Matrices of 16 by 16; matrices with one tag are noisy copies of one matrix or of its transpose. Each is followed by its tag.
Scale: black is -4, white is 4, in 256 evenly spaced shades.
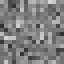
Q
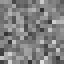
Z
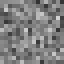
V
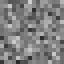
V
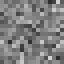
Z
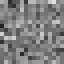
Q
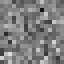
Z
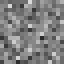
V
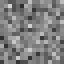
V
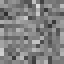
Q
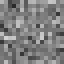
Q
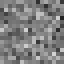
V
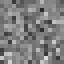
Z
